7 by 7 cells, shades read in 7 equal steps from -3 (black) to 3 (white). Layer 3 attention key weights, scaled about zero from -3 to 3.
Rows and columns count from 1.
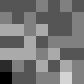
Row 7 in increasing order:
-3 -1 -1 0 0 0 2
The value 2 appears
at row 7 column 6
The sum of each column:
-5 -2 -1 0 -3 0 -2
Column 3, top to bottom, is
-1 0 0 1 1 -1 -1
